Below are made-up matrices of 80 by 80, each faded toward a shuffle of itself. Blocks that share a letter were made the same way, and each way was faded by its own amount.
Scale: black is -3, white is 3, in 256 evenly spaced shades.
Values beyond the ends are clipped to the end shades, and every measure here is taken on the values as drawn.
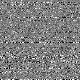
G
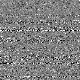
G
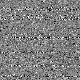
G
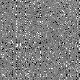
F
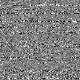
G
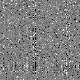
F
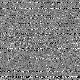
G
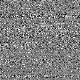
G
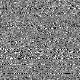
G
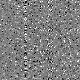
F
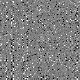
F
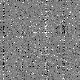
F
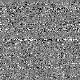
G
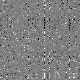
F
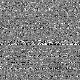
G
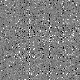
F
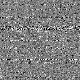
G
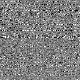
G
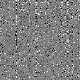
F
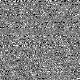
G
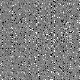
F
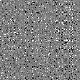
F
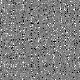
F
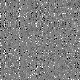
F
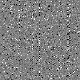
F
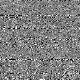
G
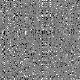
F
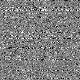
G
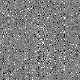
F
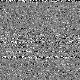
G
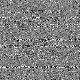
G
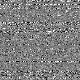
G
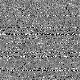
G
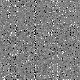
F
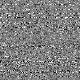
G
